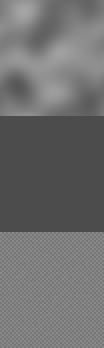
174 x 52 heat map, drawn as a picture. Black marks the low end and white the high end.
The table splits into 3 rows of 1 panel. Panel 1,1: middling, smooth. Panel 2,1: low, flat. Panel 3,1: middling, checkered, faint in contrast.
